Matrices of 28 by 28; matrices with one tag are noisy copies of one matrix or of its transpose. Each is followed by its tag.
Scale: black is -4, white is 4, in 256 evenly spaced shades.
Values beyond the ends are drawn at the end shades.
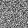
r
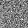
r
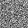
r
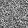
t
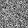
t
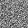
r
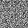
r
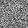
t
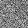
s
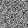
r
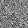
s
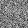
s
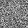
t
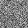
s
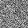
s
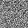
r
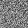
r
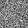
t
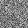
s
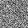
s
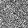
s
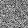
s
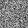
t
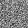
r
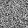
t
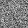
t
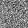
r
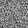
t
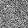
s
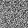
r
